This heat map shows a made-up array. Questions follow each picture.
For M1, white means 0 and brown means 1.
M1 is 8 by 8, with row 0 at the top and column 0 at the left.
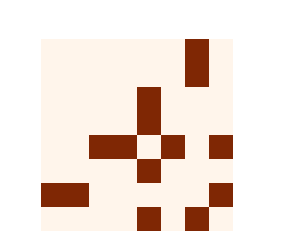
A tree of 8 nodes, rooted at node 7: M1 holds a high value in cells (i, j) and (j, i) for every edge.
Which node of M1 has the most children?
4
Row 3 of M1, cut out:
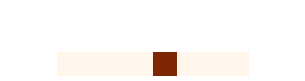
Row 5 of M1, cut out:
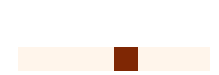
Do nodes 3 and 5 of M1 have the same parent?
yes
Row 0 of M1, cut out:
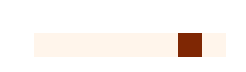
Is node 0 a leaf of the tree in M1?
yes
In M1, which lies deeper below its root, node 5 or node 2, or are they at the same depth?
the same depth
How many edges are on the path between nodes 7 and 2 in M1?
2
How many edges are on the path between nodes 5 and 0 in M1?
4
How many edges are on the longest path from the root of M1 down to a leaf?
2
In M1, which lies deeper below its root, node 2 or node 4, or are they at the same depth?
node 2
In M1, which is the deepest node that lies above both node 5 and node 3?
4
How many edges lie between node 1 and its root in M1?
2
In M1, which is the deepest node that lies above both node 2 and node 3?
4
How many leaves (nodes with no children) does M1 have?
5
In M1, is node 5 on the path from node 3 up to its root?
no
